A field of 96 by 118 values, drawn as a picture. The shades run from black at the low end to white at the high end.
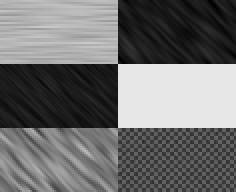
It is made of 3 by 2 panels. Panel 1,1: high, streaked across, faint in contrast. Panel 1,2: very low, slanting down to the right, faint in contrast. Panel 2,1: very low, slanting down to the right, faint in contrast. Panel 2,2: very high, flat. Panel 3,1: middling, slanting down to the right. Panel 3,2: low, checkered.
